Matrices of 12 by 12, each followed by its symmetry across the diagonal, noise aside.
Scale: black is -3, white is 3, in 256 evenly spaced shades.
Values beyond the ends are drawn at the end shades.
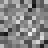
symmetric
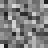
antisymmetric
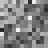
symmetric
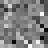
antisymmetric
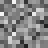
symmetric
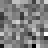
antisymmetric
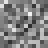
symmetric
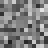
antisymmetric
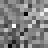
antisymmetric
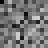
symmetric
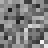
symmetric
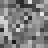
antisymmetric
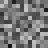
symmetric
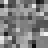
antisymmetric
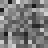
symmetric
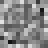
symmetric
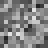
symmetric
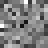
symmetric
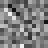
antisymmetric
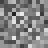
symmetric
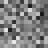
antisymmetric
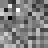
antisymmetric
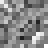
symmetric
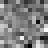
antisymmetric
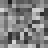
antisymmetric
